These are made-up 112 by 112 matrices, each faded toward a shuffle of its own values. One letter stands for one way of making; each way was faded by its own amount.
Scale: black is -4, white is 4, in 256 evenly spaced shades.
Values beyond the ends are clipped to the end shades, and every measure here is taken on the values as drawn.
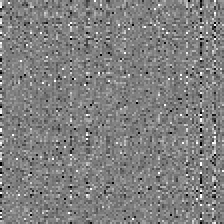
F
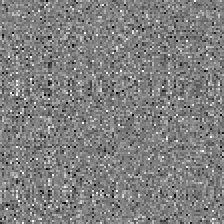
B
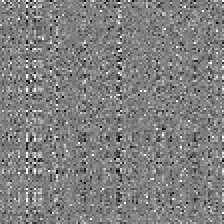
F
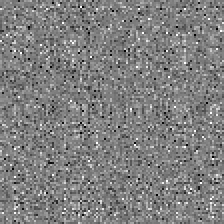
B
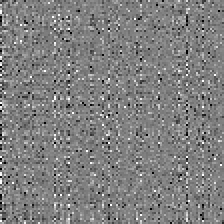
F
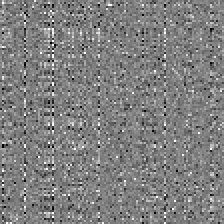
F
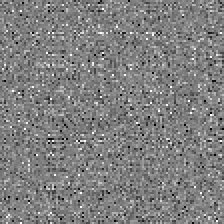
B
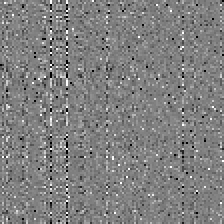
F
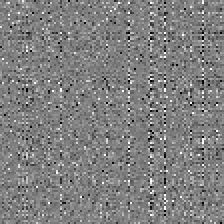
F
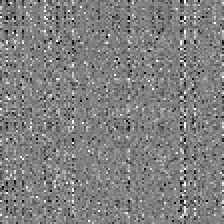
F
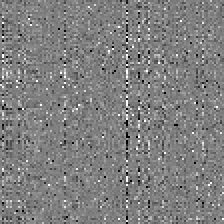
F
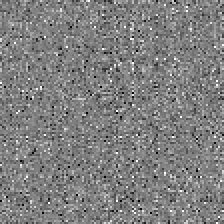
B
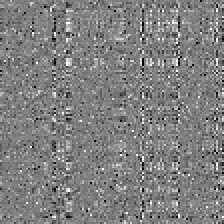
F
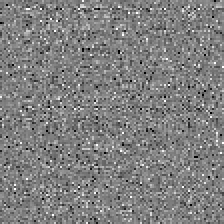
B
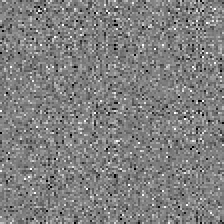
B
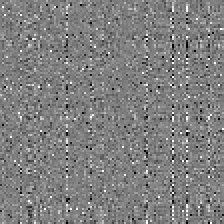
F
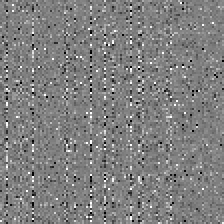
F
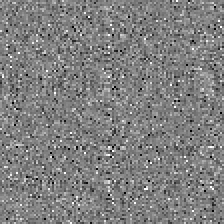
B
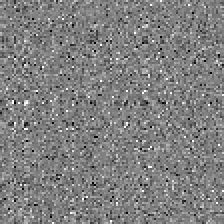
B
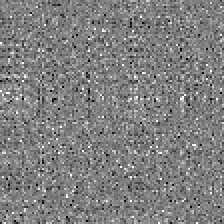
B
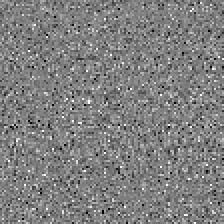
B
